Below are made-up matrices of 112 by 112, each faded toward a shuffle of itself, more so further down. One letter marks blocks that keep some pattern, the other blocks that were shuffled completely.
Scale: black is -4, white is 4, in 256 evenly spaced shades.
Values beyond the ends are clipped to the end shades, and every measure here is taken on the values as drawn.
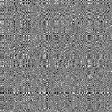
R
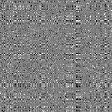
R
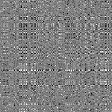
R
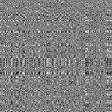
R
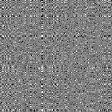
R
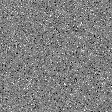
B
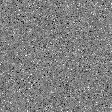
B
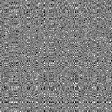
R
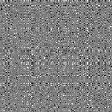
R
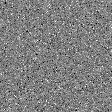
B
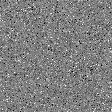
B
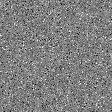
B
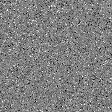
B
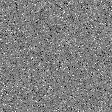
B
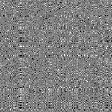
R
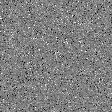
B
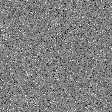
B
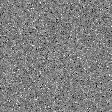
B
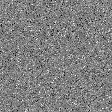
B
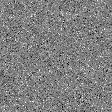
B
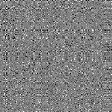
R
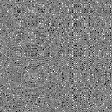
R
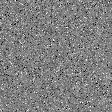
B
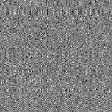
R
